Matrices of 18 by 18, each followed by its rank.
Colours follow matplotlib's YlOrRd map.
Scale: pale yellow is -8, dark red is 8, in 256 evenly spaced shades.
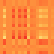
one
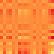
one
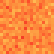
full rank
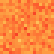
full rank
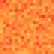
full rank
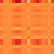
one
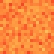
full rank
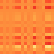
one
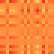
one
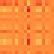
one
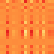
one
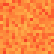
full rank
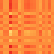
one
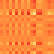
one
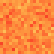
full rank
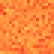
full rank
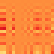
one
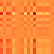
one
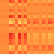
one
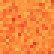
full rank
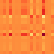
one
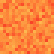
full rank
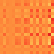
one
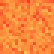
full rank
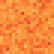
full rank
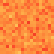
full rank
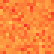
full rank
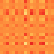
one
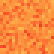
full rank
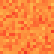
full rank
